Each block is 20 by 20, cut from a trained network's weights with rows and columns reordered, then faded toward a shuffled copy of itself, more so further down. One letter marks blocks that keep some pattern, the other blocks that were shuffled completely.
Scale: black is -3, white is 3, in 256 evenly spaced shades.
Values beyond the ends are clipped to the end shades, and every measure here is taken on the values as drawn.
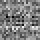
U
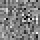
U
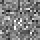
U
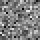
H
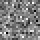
H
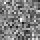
H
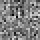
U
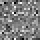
U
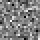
H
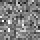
U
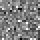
U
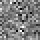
U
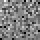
H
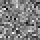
H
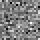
H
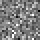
H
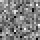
U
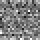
U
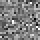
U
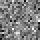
H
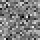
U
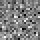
H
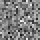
H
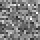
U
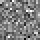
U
